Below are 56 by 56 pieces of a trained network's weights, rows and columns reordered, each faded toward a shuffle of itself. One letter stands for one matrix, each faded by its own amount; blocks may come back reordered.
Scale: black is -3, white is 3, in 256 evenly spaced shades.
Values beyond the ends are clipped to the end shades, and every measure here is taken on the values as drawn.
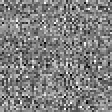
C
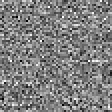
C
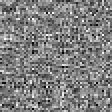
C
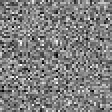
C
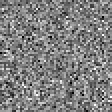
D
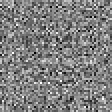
C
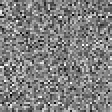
D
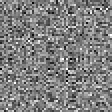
C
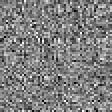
C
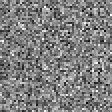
D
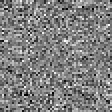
C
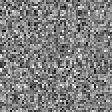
C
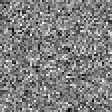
D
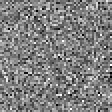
D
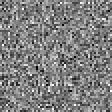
D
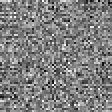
C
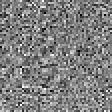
C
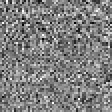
C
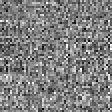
C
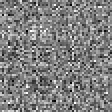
C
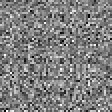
C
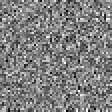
D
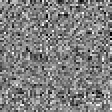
C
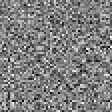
C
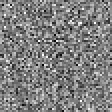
D
